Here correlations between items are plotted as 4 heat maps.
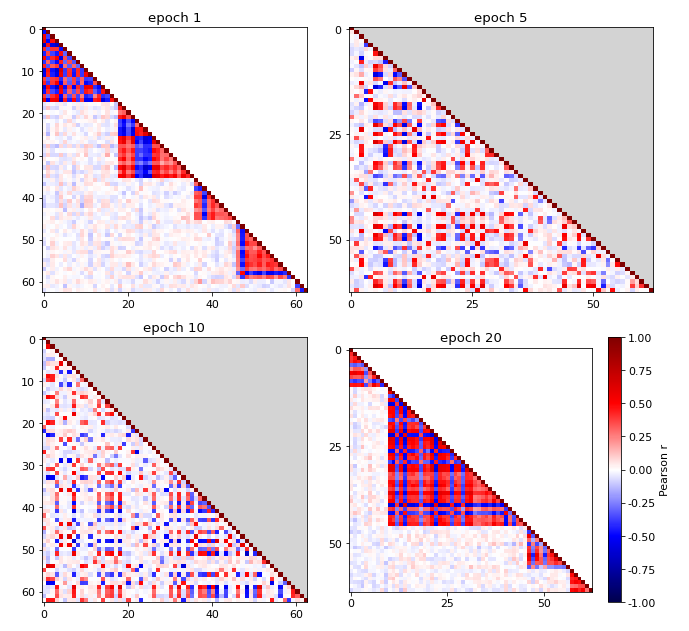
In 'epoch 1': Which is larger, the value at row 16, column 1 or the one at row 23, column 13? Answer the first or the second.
the second
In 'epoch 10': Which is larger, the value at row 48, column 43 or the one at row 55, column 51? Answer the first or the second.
the first
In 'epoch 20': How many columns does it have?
63
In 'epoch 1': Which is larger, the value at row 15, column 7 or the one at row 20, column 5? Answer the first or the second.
the second
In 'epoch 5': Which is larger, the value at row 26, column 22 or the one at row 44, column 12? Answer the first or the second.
the second
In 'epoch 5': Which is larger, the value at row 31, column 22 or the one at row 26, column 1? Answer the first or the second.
the second
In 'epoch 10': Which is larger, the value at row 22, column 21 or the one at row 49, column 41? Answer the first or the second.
the second
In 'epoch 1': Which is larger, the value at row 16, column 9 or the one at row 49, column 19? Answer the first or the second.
the first
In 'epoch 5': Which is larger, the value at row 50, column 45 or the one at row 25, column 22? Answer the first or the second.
the first
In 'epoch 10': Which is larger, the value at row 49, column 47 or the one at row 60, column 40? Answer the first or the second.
the first
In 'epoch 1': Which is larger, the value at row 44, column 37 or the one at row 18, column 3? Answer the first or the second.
the first
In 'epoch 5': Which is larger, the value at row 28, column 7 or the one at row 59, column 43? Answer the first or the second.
the second
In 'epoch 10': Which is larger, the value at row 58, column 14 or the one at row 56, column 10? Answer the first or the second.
the second
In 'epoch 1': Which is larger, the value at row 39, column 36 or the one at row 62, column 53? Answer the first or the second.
the first
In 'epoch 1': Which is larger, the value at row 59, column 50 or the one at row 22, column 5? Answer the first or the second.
the first
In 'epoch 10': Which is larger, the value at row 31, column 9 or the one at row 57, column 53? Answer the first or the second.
the first
